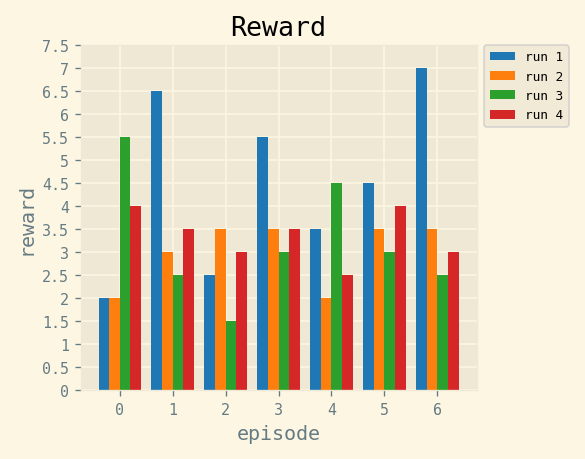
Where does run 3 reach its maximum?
0
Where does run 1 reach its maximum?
6
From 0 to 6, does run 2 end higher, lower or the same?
higher
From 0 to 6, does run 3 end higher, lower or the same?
lower
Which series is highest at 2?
run 2
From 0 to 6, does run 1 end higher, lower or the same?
higher
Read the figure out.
Title: Reward
x-axis: episode, ticks 0 1 2 3 4 5 6
y-axis: reward, ticks 0 0.5 1 1.5 2 2.5 3 3.5 4 4.5 5 5.5 6 6.5 7 7.5
Legend: run 1, run 2, run 3, run 4
Values:
run 1: 2 6.5 2.5 5.5 3.5 4.5 7
run 2: 2 3 3.5 3.5 2 3.5 3.5
run 3: 5.5 2.5 1.5 3 4.5 3 2.5
run 4: 4 3.5 3 3.5 2.5 4 3
